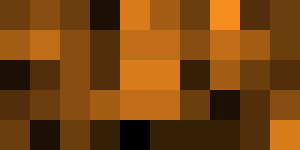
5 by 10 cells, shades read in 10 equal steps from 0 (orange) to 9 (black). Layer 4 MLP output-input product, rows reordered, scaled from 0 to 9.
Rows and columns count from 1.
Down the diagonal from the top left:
5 2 4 3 9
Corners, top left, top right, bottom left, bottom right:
5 5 5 1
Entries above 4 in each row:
6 2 6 5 9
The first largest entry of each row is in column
4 4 1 8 5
